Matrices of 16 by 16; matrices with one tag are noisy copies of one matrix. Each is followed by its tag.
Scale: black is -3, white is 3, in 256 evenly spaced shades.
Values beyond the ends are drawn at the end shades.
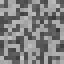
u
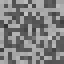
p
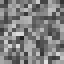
u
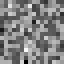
u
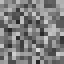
p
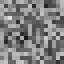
p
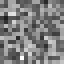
u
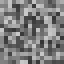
p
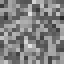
u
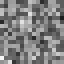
u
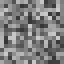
p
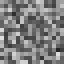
p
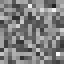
p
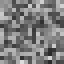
p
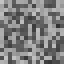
p
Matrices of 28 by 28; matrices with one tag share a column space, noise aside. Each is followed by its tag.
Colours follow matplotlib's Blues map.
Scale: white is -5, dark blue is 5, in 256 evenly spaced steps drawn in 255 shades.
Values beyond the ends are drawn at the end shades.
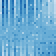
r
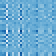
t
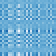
t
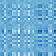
t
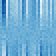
r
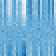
r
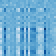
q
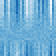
r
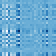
t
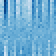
r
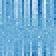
r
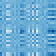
t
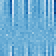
r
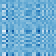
t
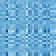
t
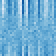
r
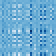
t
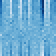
r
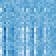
q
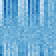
r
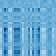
q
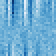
r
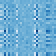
t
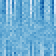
r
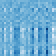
q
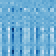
q
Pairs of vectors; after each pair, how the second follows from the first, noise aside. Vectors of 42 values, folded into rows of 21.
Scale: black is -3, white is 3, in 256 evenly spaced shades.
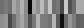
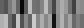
reversed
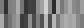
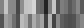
negated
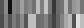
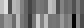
reversed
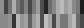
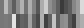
negated
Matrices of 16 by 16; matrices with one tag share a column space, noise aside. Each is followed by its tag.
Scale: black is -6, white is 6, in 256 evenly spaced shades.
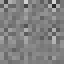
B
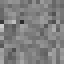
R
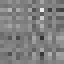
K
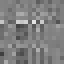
R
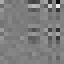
B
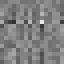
R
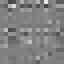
B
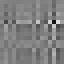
R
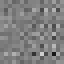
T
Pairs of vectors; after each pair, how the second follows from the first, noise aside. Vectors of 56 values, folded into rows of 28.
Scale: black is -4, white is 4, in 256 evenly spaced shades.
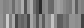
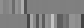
partly zeroed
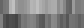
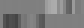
partly zeroed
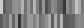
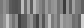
reversed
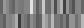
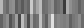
reversed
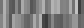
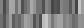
negated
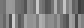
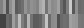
reversed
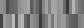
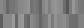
shrunk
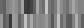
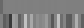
partly zeroed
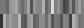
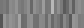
shrunk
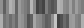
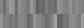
shrunk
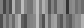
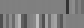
partly zeroed
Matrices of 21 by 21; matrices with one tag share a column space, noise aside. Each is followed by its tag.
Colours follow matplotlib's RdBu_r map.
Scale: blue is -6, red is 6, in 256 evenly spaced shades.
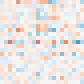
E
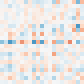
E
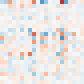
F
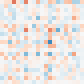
E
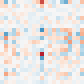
F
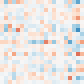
E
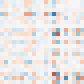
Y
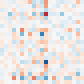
Y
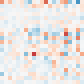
F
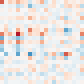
F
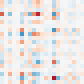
Y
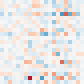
Y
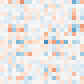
E
